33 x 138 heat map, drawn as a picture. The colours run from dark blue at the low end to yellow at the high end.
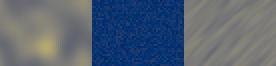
The table splits into one row of 3 panels. Panel 1,1: middling, smooth. Panel 1,2: very low, fine-grained, faint in contrast. Panel 1,3: middling, slanting up to the right, faint in contrast.
